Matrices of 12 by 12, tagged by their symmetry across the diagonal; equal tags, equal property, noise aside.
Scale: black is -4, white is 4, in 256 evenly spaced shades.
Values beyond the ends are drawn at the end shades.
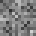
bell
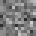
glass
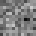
glass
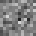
glass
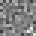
bell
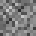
bell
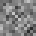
bell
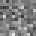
glass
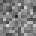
bell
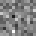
glass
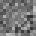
bell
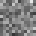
glass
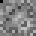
bell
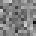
glass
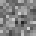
bell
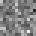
glass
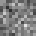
bell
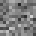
glass
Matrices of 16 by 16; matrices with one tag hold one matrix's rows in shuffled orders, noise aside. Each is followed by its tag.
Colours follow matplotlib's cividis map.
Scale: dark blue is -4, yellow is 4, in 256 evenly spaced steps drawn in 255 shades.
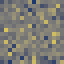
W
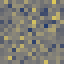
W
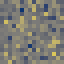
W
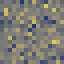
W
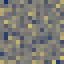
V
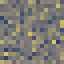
V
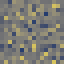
W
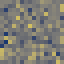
V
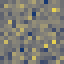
W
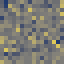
V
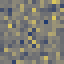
W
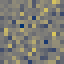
W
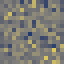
W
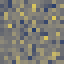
W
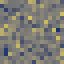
V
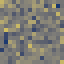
V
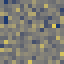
V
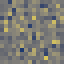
W
